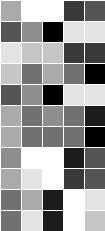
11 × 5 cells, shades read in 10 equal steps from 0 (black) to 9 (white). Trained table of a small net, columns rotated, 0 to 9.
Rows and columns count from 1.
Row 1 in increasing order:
2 3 6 9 9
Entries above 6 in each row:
2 2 3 1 2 0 0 2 2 2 3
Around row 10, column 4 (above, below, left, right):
2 9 1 8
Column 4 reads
2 8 2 4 8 4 4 1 2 9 9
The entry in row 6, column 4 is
4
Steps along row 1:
up same down up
